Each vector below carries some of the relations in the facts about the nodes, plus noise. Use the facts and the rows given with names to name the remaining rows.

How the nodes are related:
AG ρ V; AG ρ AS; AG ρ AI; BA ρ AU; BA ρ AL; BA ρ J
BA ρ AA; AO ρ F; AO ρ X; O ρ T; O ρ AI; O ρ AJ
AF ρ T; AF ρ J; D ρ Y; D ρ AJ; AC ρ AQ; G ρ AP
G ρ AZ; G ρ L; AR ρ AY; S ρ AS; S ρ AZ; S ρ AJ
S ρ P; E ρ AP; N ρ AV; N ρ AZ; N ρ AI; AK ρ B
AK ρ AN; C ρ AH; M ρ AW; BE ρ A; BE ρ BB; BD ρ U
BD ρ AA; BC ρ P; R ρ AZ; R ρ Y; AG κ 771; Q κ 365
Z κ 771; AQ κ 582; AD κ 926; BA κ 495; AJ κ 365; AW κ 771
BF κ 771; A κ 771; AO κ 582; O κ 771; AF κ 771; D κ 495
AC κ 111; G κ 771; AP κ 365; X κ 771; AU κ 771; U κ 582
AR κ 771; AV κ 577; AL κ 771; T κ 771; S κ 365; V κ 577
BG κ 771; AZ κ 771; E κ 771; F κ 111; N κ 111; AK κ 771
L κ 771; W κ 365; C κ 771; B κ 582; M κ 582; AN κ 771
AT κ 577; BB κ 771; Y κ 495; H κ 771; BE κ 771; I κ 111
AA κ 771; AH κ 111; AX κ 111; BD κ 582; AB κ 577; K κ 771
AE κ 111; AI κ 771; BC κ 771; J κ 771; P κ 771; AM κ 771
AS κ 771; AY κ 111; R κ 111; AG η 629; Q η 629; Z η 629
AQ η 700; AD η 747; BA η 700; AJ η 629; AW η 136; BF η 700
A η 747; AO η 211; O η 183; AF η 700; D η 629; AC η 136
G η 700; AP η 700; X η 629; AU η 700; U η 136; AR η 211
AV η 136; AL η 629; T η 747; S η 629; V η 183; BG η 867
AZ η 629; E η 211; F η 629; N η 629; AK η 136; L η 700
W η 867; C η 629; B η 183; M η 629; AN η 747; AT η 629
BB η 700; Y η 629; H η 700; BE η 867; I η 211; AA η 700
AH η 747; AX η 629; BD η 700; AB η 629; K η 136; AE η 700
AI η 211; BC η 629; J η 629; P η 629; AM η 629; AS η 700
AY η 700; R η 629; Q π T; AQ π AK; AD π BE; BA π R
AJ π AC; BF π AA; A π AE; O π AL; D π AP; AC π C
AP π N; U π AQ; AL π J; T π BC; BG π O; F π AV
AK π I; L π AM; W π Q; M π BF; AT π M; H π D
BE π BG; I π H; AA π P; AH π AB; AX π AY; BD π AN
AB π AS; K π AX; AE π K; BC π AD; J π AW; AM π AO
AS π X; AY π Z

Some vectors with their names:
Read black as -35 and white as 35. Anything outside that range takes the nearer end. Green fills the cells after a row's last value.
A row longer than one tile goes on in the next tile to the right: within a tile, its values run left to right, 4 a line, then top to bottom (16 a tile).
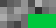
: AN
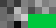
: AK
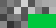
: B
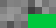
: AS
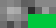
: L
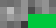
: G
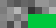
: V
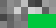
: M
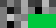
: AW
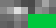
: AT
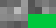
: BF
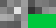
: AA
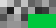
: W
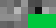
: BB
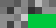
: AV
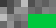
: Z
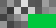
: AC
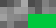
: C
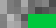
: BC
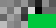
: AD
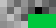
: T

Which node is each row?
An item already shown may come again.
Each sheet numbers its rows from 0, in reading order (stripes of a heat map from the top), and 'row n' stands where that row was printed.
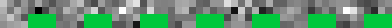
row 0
T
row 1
S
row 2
D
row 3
AJ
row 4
W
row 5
AZ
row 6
A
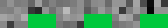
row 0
AI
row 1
G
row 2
BE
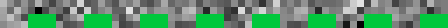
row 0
T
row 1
AC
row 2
I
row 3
AR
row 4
AQ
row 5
AR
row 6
AP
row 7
AN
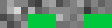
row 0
AH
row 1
P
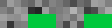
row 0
AI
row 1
V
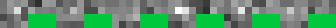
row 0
F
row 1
BF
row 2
E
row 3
A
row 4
AE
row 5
AG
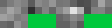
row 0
AZ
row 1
AT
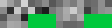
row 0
Q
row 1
AF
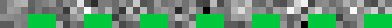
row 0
Y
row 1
AO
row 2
AC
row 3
BG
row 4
BA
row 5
N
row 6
BD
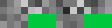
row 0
R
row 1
AY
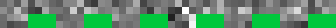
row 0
K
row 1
AX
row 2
X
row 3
U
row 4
AB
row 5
H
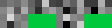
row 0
O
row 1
AW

